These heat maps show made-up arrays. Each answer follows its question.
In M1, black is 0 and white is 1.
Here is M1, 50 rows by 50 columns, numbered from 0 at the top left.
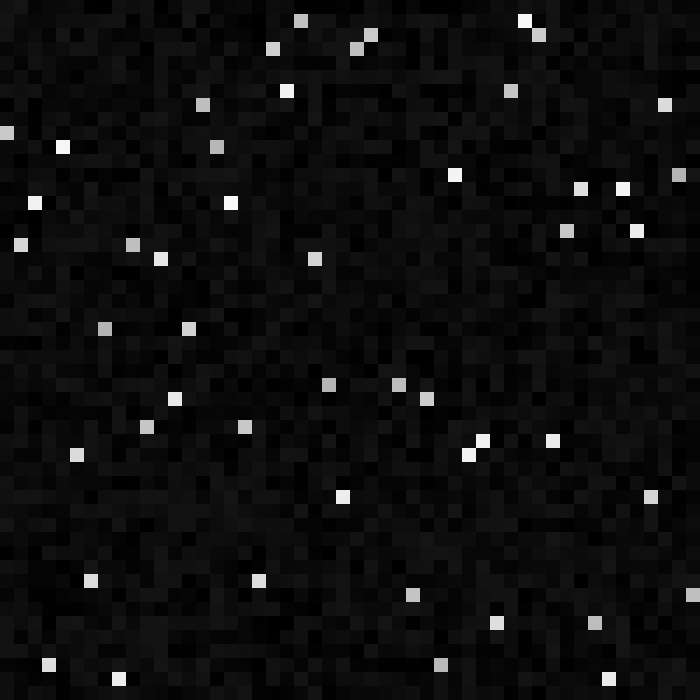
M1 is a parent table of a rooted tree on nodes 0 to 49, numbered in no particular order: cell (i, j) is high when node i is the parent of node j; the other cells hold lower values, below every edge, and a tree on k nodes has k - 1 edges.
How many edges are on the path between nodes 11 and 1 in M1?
9
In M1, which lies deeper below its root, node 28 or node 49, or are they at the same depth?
node 49
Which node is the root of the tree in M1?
27
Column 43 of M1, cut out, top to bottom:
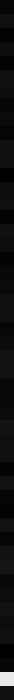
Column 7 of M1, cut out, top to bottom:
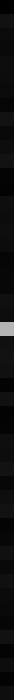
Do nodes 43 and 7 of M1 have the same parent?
no
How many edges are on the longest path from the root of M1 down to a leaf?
5
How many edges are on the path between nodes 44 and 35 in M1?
1
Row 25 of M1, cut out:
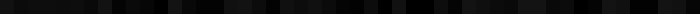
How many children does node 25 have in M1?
0
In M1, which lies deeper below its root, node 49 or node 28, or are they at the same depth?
node 49
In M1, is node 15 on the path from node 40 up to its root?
no
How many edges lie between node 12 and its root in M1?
2
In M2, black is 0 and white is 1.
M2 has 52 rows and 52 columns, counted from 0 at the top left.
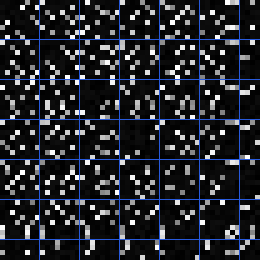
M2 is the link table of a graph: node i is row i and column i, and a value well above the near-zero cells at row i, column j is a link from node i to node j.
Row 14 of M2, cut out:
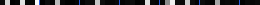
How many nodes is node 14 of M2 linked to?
10
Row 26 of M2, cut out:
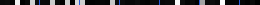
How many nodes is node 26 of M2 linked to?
10
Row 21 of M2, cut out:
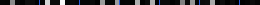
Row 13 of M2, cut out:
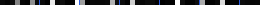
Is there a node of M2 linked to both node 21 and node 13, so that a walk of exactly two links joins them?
no
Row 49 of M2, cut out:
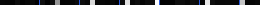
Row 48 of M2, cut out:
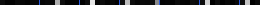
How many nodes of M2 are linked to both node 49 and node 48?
5
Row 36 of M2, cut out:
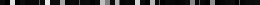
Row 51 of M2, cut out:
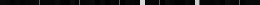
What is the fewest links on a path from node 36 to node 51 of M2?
5
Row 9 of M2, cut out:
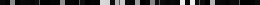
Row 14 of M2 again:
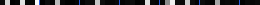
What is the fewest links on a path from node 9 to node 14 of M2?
6
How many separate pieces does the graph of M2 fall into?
1
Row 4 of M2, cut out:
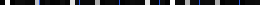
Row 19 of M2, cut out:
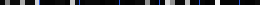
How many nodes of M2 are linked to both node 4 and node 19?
7
